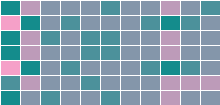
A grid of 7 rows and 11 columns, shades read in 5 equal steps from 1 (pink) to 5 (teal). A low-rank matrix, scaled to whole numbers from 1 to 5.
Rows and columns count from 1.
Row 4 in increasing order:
2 2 3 3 3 3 3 3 4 4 5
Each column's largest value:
5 5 4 4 4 4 3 4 5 4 4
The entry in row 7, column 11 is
3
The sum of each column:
26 21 23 23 24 25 21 23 20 22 21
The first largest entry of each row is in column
1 2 1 1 2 1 1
